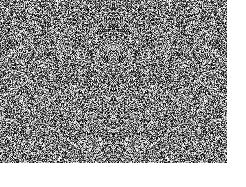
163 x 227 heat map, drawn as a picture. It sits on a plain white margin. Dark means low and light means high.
Slope: none. Grain: fine. Seam: none. Histogram: flat. Mirror symmetry: left to right.
